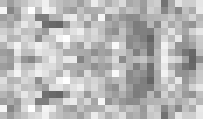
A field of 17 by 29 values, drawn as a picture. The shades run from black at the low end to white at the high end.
Ninth with the lowest average: middle right. Mirror symmetry: top to bottom. Histogram: bell-shaped. Average level on the scale: 70%.
